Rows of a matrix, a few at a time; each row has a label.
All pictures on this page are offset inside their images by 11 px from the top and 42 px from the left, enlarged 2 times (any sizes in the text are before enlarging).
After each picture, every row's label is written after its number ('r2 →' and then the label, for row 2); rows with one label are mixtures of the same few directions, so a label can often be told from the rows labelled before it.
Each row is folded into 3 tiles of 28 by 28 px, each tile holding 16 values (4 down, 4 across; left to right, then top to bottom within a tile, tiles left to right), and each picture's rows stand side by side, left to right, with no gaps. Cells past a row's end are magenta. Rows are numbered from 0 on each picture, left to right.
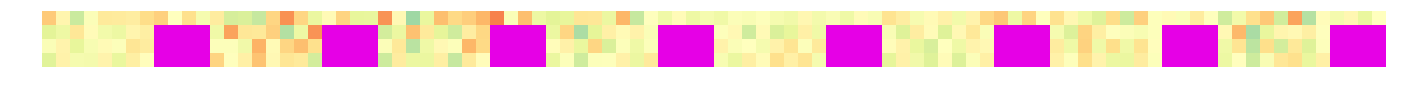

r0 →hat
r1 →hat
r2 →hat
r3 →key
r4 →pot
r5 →hat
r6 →key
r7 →key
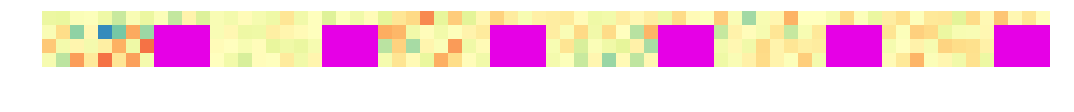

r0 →pot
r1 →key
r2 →key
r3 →pot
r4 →hat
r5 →key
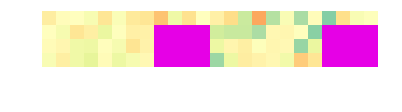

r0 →hat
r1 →hat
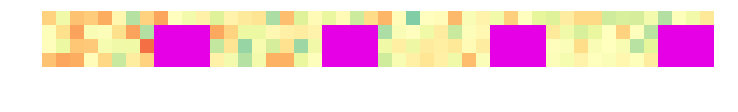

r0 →pot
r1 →key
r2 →hat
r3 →hat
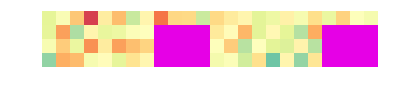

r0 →key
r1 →pot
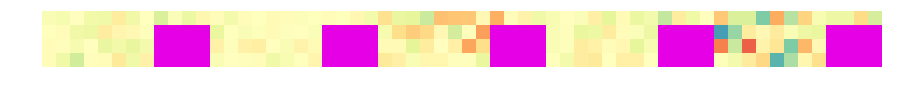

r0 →key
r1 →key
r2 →hat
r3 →hat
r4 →key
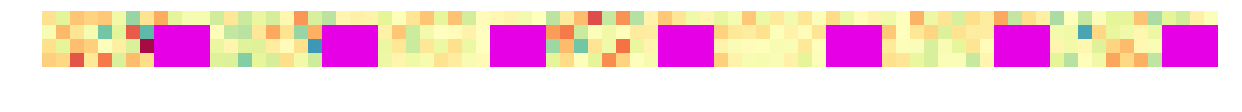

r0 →pot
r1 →pot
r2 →key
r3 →key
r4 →hat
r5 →hat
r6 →pot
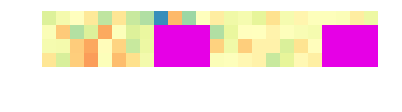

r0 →hat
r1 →key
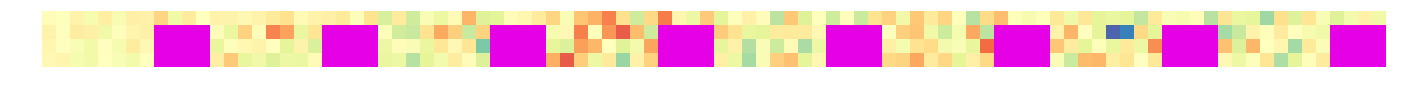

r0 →hat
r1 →pot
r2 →pot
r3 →pot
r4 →key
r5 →pot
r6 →pot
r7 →key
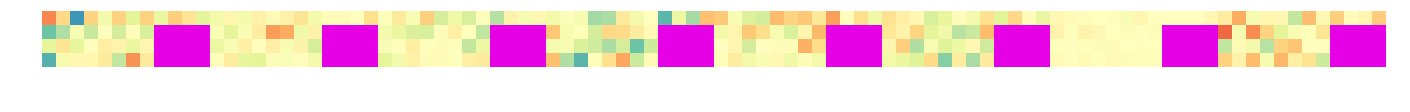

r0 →hat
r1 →pot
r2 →hat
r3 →key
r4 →hat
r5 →pot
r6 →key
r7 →key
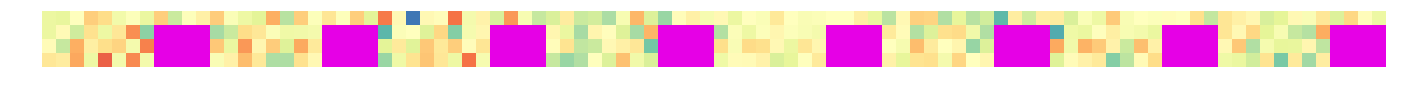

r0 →pot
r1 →key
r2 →hat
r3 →pot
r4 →key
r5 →hat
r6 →key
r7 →pot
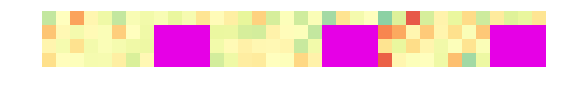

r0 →hat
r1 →hat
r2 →hat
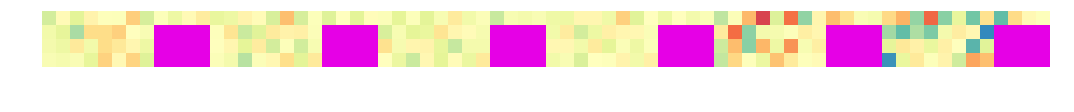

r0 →pot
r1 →key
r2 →key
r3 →key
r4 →key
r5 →hat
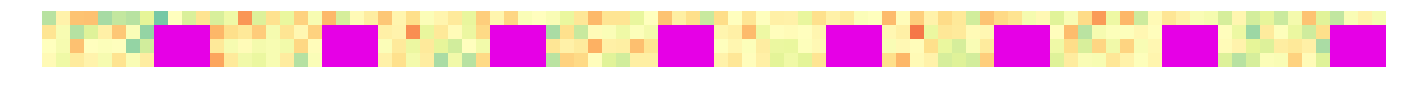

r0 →hat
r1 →hat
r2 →pot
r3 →key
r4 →pot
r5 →pot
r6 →key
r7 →pot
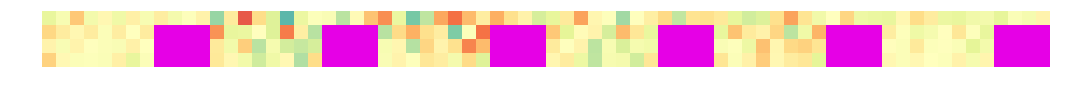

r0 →hat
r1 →hat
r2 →hat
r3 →hat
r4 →hat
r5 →hat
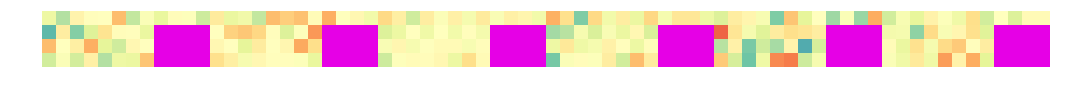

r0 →key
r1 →hat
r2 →hat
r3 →hat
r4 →key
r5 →pot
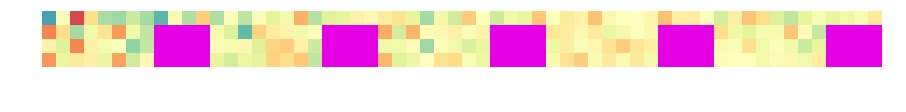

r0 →hat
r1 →pot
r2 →key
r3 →key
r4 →hat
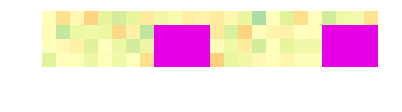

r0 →hat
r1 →key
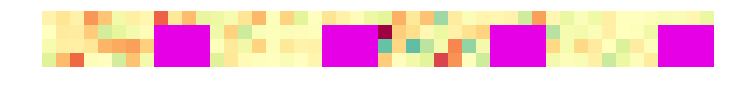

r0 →key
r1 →key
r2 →key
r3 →key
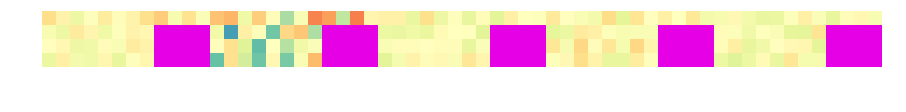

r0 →hat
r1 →hat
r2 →hat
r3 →key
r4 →pot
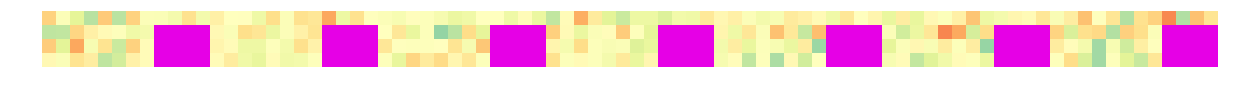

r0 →key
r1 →hat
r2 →pot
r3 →hat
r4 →pot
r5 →pot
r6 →hat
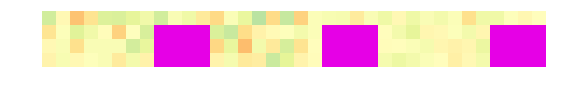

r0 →hat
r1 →key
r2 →pot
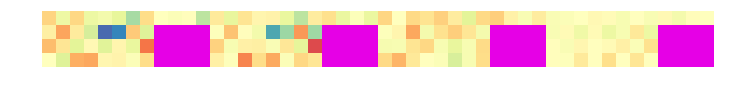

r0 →pot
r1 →pot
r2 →pot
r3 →pot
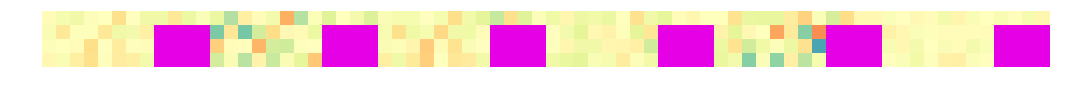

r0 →hat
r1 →key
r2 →hat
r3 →pot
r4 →pot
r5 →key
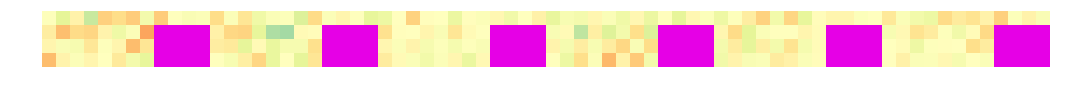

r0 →hat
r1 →pot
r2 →hat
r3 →pot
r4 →key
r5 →hat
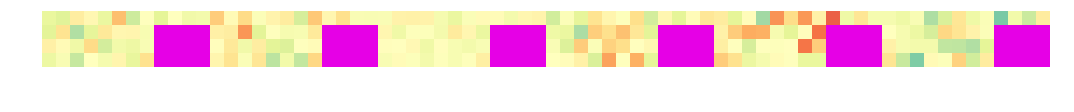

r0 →key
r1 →pot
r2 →hat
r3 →pot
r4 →hat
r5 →key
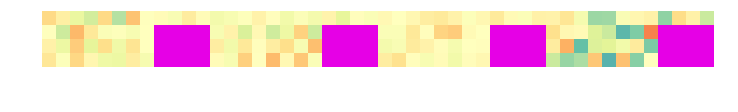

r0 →key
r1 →pot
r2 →pot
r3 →pot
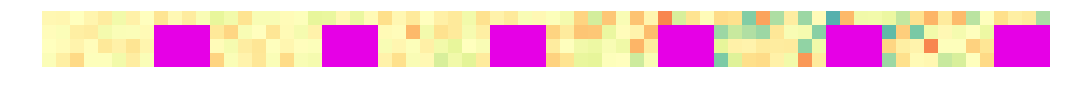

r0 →key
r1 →hat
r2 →pot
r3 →hat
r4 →hat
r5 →key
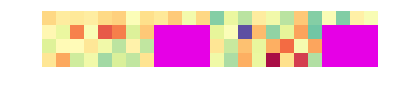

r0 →pot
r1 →pot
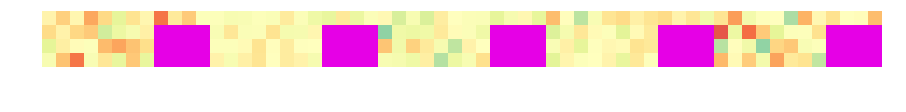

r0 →key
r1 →hat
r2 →key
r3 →hat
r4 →key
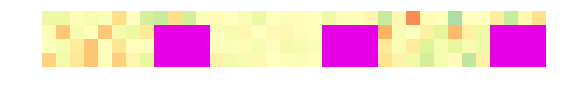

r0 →hat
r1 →key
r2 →hat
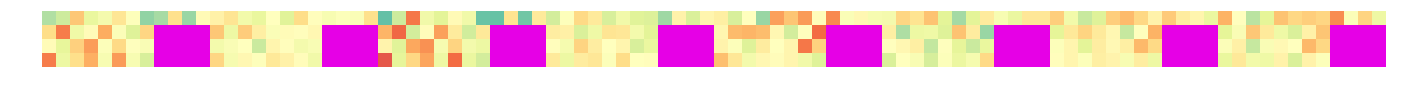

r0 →hat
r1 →key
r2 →hat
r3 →hat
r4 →hat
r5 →hat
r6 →hat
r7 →hat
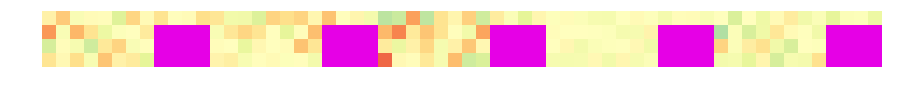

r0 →key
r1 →hat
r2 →hat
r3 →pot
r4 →key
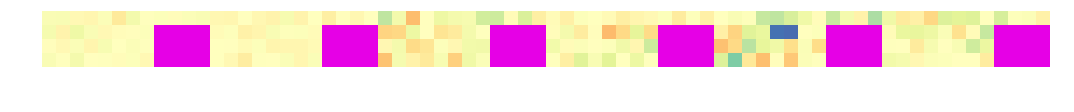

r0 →key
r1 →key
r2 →hat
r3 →pot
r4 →pot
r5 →hat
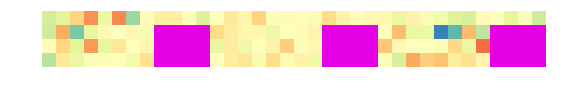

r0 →key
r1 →key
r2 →pot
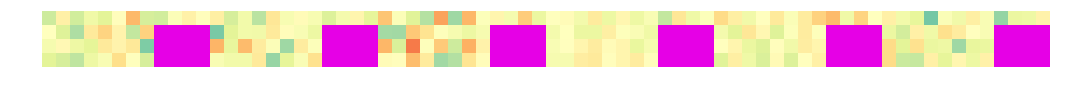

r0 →pot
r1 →key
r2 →key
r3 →hat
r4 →hat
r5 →key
